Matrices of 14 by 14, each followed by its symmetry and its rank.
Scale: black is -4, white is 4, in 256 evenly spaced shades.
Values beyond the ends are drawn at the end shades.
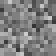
antisymmetric, full rank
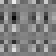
neither, rank one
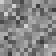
symmetric, full rank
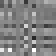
neither, rank two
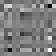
neither, rank two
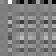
neither, rank one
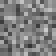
antisymmetric, full rank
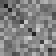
symmetric, full rank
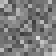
symmetric, full rank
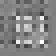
symmetric, rank two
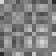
symmetric, rank two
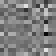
neither, rank two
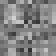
neither, rank two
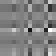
neither, rank one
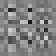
neither, rank two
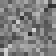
antisymmetric, full rank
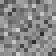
symmetric, full rank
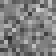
antisymmetric, full rank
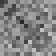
symmetric, full rank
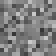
antisymmetric, full rank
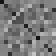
symmetric, full rank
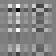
neither, rank one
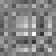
symmetric, rank two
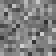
antisymmetric, full rank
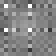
symmetric, rank two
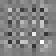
symmetric, rank two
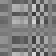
neither, rank one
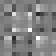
symmetric, rank two
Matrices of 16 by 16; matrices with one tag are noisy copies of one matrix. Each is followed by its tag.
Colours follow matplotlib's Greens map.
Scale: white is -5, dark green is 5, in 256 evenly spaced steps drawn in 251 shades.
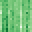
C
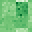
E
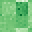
E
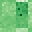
E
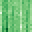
C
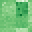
E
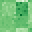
E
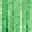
C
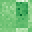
E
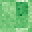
E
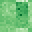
E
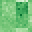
E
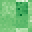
E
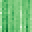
C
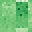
E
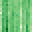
C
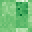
E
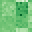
E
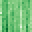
C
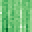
C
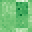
E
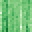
C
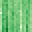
C
